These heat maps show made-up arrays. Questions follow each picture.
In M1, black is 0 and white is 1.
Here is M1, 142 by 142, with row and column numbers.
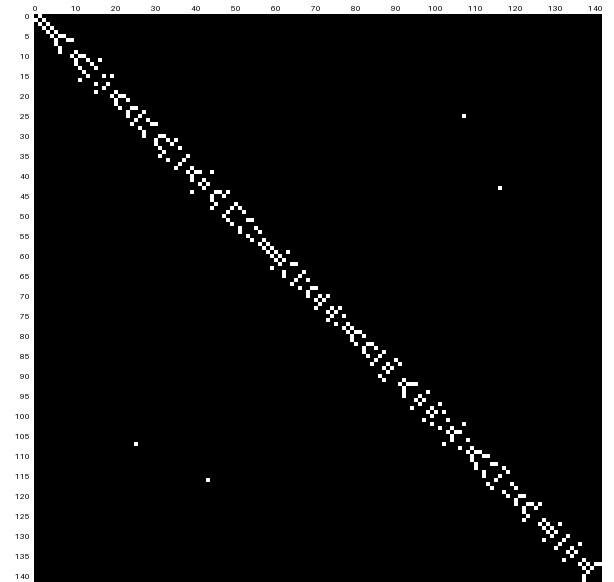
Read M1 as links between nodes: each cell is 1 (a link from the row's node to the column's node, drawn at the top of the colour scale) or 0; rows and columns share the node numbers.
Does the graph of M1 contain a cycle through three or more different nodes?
yes
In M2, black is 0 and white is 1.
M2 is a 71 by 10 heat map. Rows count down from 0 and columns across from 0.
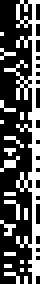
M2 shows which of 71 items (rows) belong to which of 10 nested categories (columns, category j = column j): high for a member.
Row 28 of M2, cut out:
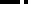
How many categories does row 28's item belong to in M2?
4
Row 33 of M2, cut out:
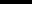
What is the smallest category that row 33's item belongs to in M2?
9
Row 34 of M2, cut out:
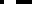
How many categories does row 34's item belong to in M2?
5
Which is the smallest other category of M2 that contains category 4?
8
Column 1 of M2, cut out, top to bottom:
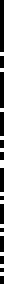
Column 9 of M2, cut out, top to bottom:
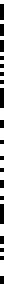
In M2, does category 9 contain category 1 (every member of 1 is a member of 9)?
yes
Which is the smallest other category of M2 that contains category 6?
4
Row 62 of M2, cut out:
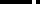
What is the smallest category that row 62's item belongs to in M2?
8
